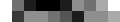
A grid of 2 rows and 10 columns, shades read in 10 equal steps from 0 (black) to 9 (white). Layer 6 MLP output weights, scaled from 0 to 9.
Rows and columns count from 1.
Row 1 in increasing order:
0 0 1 1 4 4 5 6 9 9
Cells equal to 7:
0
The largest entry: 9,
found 3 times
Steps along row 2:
down up same down down down up same up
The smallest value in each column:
9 2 1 0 0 1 1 4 5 6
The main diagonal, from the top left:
9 2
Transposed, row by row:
9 9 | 4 2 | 1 5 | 0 5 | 0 4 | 1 3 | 5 1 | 4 5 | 6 5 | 9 6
